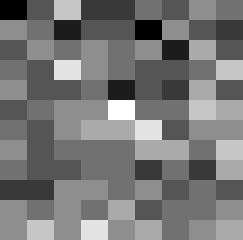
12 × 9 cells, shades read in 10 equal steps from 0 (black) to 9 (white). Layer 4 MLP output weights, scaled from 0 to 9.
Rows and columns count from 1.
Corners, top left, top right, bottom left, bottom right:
0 4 5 6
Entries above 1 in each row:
8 7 8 9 8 9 9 9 9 9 9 9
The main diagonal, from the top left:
0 4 4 5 1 4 3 4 6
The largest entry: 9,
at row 6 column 5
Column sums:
45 44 55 55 52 49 42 55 57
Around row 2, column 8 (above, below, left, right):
5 6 5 2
